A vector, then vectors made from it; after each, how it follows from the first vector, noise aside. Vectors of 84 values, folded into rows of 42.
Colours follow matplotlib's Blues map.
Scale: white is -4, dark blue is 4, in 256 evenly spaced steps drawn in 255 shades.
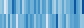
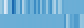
partly zeroed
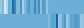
partly zeroed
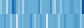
partly zeroed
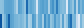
reversed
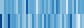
reversed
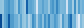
reversed
